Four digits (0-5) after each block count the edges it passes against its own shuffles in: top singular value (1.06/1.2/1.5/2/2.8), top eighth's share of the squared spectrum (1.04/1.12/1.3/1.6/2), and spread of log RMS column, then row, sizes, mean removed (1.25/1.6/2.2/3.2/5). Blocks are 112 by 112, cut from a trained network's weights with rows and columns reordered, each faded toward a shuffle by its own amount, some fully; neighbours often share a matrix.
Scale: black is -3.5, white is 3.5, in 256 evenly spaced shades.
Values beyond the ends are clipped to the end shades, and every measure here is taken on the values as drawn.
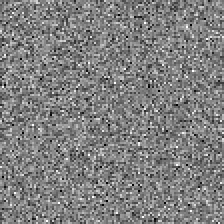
0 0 0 0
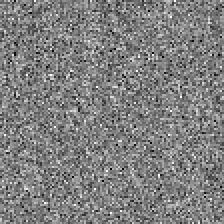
1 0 0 0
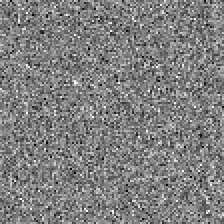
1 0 0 0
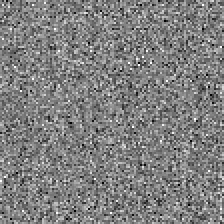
1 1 0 1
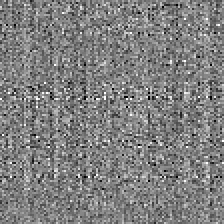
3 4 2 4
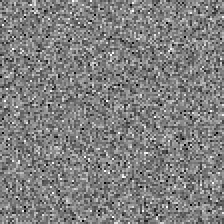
0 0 0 0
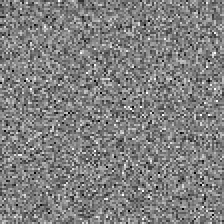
3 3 1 1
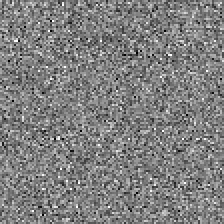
1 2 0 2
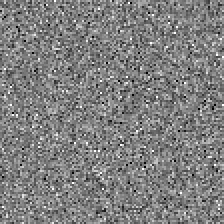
0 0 0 0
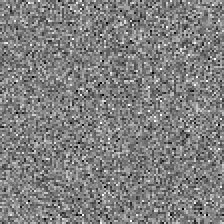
1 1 0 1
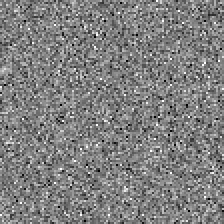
0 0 0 0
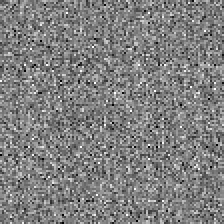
3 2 0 2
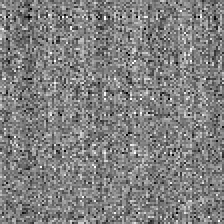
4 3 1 3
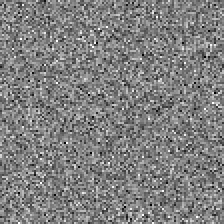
0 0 0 0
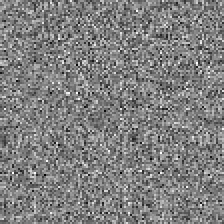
4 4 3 2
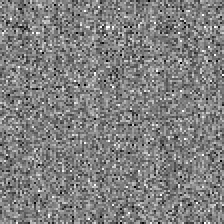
2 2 0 1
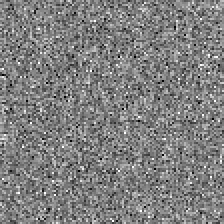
1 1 0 0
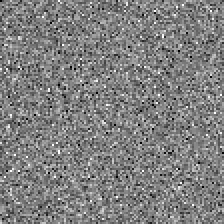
1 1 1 0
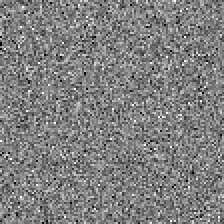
2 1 0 0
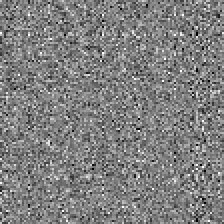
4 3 3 1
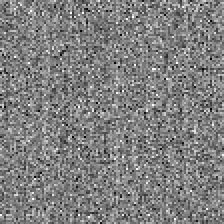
2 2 0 2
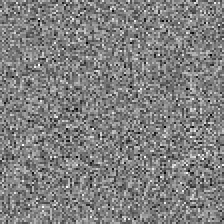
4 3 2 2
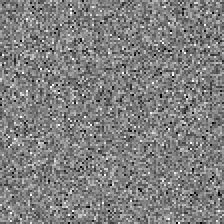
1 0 0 0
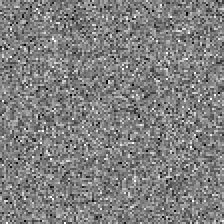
1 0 0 0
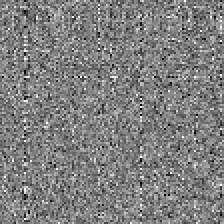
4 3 3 1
